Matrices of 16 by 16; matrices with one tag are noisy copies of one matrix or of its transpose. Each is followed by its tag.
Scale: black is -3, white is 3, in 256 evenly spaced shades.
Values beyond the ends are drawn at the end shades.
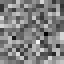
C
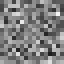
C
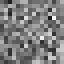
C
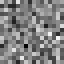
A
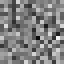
A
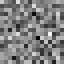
A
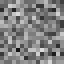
C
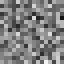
A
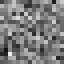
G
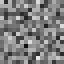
A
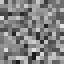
A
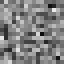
G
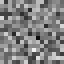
A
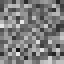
C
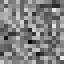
G
